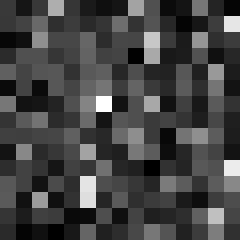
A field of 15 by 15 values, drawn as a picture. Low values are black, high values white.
Histogram: skewed, a long tail of high values. Ninth with the highest average: centre. Mirror symmetry: none. Odd rows or columns: none. Ninth with the lowest average: bottom left.
